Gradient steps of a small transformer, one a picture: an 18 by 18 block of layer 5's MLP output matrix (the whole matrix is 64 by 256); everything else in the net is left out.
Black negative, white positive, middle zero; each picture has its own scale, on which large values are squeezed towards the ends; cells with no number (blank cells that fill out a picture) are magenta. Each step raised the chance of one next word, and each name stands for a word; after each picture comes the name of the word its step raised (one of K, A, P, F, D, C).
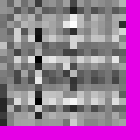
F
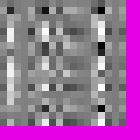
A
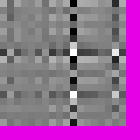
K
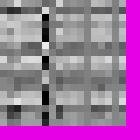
F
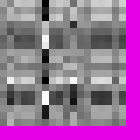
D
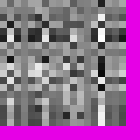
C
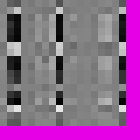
F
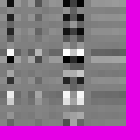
K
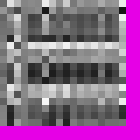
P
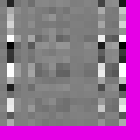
P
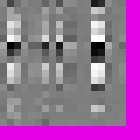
P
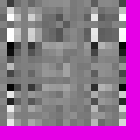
C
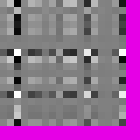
K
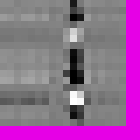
D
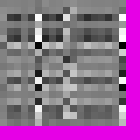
C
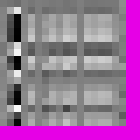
F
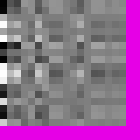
P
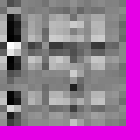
F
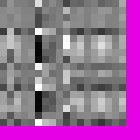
A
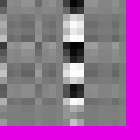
P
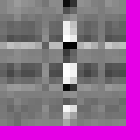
P
